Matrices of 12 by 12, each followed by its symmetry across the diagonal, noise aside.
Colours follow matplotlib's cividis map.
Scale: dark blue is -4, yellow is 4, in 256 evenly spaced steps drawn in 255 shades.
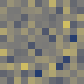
symmetric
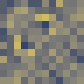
symmetric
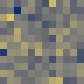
antisymmetric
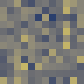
neither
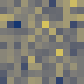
neither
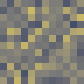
symmetric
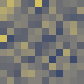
symmetric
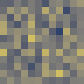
neither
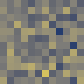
neither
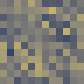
antisymmetric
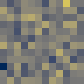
antisymmetric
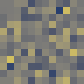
antisymmetric
